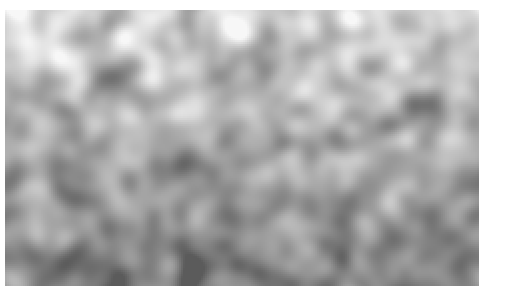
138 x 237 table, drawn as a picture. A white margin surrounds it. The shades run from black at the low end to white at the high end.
The field is smooth, with broad soft blobs. No regular stripes run through it. The values follow a bell shape. Values rise toward the top.
